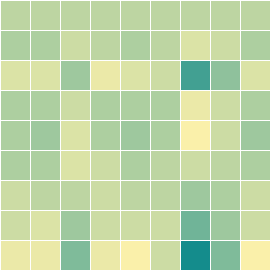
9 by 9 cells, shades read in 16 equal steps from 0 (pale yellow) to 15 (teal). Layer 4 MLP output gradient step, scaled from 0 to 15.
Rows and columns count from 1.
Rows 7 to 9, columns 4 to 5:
3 4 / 3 3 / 1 0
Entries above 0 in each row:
9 9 9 9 8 9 9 9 7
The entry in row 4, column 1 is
5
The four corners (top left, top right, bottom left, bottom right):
4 4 1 0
